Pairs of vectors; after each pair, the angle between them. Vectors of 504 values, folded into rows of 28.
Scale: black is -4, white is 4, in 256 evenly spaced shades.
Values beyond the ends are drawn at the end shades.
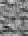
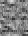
nearly parallel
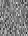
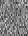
nearly opposite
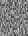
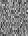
nearly opposite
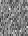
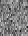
nearly opposite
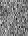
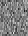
orthogonal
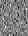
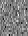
nearly opposite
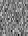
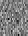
nearly parallel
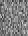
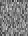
partly aligned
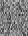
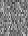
nearly opposite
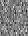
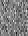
nearly opposite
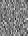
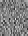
nearly opposite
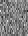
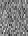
orthogonal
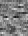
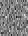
orthogonal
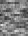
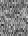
partly opposed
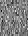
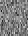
nearly parallel
